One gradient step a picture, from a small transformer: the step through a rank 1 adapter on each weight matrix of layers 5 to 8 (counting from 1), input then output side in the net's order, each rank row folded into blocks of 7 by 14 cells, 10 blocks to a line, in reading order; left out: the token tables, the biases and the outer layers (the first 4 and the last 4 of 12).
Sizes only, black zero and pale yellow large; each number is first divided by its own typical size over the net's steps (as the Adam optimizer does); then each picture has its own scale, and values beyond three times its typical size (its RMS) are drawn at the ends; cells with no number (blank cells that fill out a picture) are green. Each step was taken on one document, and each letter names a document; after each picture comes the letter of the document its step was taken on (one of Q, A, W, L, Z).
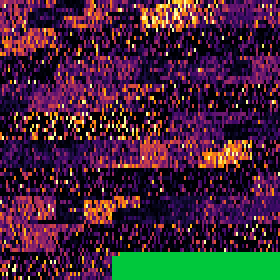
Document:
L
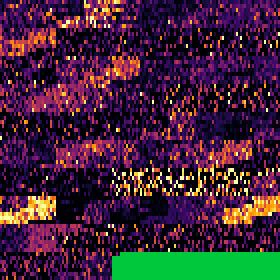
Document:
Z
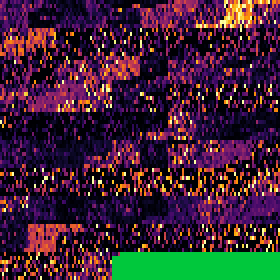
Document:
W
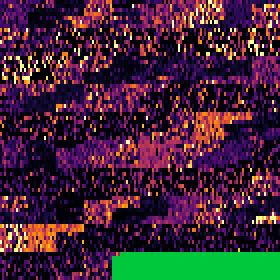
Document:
L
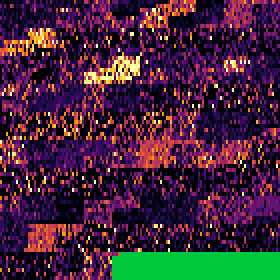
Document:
Z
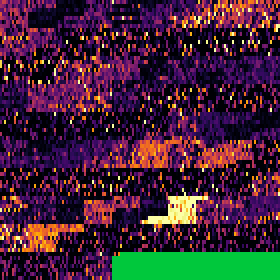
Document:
L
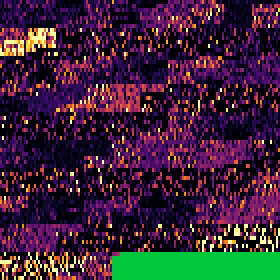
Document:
W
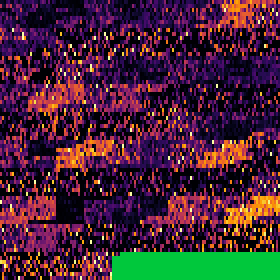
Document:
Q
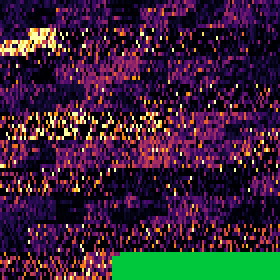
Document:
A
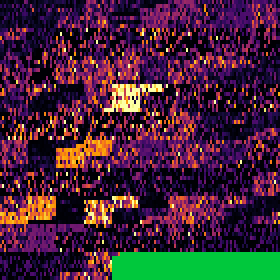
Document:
Q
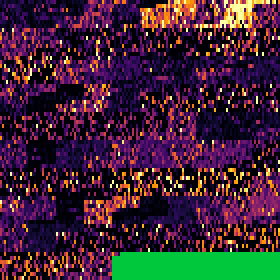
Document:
W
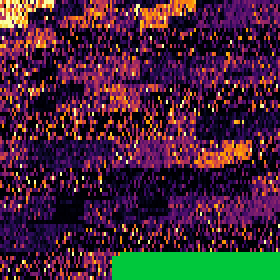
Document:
Z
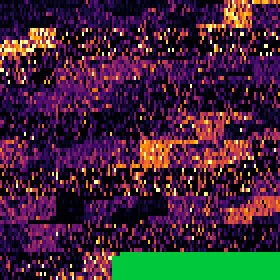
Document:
Q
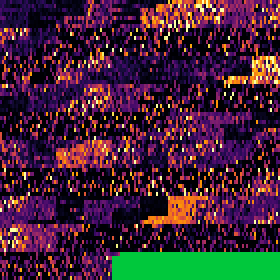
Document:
L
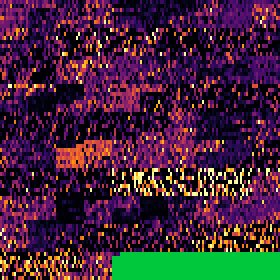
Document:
Q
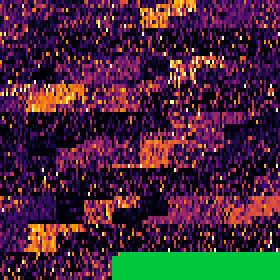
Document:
Z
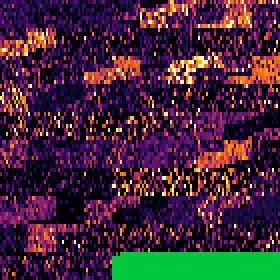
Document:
Z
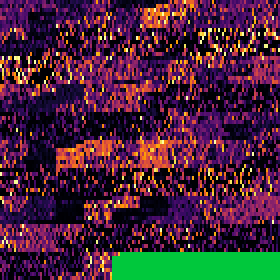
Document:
Q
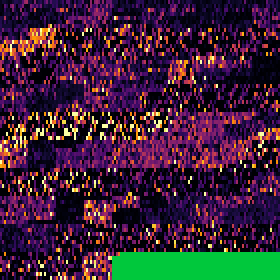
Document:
A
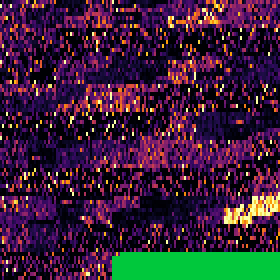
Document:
W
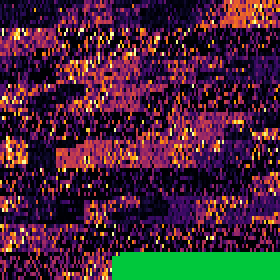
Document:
Q
